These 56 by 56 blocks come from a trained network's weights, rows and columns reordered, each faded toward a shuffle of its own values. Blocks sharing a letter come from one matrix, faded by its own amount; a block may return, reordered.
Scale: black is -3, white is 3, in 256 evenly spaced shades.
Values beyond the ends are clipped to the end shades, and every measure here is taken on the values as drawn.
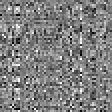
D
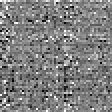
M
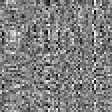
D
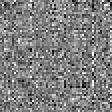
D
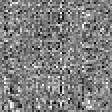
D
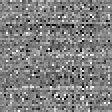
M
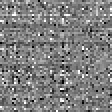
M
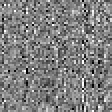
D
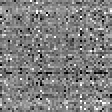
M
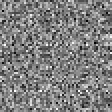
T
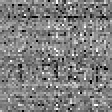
M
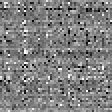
M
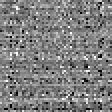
M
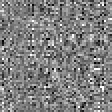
D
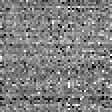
M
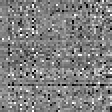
M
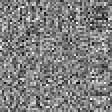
T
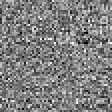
T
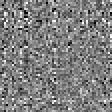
D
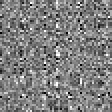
D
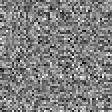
T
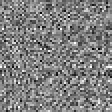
T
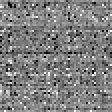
M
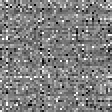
M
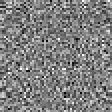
T
